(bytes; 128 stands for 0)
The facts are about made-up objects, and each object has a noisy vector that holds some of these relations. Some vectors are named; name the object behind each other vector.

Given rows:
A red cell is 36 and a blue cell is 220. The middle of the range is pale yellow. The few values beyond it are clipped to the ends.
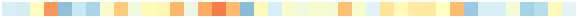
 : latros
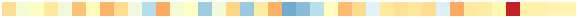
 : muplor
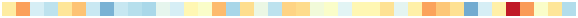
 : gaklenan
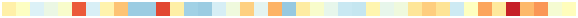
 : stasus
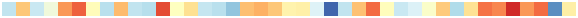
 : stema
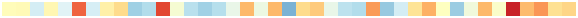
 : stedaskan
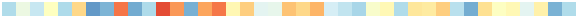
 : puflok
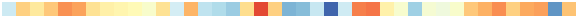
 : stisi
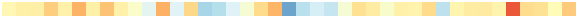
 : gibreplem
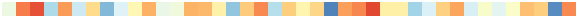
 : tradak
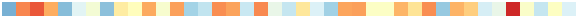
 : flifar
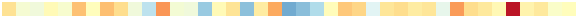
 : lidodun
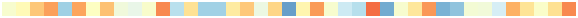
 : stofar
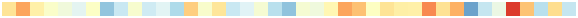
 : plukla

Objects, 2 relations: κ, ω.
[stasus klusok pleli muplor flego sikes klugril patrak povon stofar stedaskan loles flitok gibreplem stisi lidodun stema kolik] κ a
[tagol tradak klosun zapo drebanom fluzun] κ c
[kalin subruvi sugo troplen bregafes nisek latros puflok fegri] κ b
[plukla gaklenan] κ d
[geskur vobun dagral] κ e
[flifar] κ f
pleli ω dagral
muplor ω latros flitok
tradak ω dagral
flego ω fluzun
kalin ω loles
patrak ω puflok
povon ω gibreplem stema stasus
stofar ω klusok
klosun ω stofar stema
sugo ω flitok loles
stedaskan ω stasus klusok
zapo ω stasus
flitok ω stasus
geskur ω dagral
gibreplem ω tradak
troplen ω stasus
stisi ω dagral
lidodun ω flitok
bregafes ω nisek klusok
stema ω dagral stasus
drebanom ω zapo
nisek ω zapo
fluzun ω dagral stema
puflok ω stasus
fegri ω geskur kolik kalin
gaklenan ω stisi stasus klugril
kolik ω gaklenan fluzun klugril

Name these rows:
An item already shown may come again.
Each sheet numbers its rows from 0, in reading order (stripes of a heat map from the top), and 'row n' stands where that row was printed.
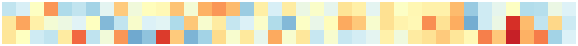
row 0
fegri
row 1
plukla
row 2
flitok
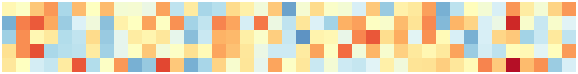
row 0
klusok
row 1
flifar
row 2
vobun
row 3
tagol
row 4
flitok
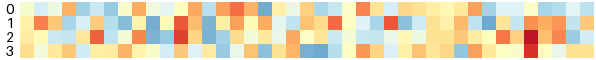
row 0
sugo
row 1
zapo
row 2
flitok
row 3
loles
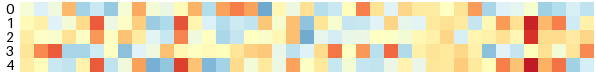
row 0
sugo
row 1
povon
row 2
patrak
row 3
drebanom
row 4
flitok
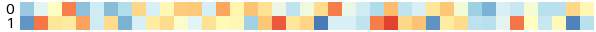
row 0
nisek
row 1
geskur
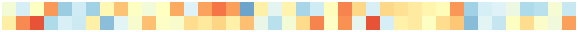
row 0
kalin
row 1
klosun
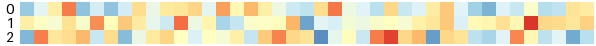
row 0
bregafes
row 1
patrak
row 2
dagral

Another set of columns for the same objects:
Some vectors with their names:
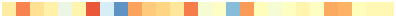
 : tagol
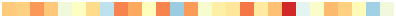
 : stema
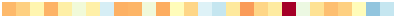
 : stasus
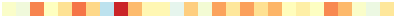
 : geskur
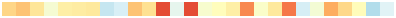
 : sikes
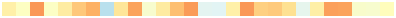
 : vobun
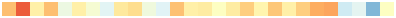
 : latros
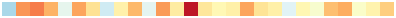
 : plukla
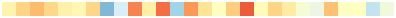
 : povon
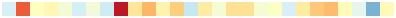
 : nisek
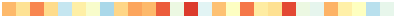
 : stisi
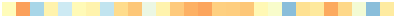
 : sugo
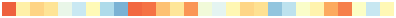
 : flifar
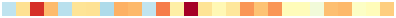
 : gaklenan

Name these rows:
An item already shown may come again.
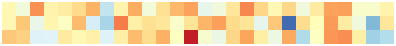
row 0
vobun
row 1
fegri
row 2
loles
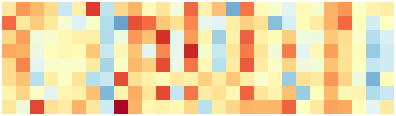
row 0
klosun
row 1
flifar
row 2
patrak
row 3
flitok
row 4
patrak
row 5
kalin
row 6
stedaskan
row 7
dagral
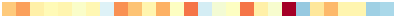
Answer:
klusok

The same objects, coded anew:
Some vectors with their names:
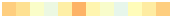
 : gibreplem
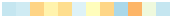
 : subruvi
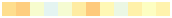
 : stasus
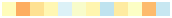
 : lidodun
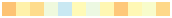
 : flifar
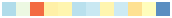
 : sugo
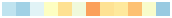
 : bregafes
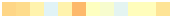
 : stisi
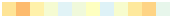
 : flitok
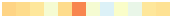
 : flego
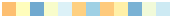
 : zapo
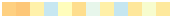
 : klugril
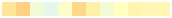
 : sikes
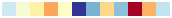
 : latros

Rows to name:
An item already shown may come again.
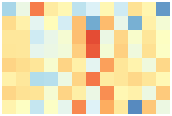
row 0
sugo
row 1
tagol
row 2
stedaskan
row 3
stedaskan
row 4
dagral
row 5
klusok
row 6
dagral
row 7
klosun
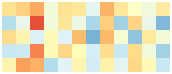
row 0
geskur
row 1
kalin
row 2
tagol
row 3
fegri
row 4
loles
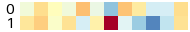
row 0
gaklenan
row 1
patrak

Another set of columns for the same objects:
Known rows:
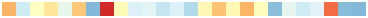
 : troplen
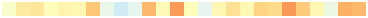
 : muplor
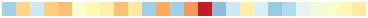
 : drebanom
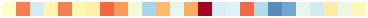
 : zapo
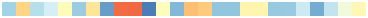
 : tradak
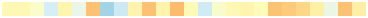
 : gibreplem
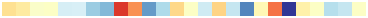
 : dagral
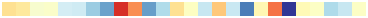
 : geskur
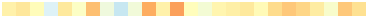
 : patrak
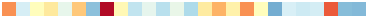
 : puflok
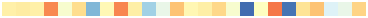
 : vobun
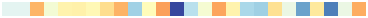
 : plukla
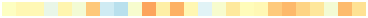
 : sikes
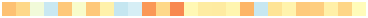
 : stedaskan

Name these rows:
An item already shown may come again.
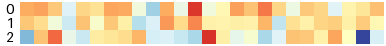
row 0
flitok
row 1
stedaskan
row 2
flifar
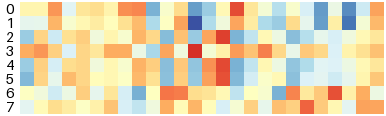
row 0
gaklenan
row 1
plukla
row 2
klosun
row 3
flitok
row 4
klosun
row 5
tagol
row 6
stofar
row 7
loles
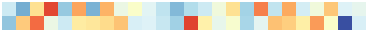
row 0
kalin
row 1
flifar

